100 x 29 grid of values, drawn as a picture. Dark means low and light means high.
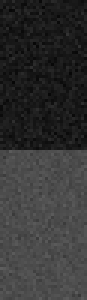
It is made of 2 by 1 panels. Panel 1,1: very low, fine-grained, faint in contrast. Panel 2,1: low, fine-grained, faint in contrast.
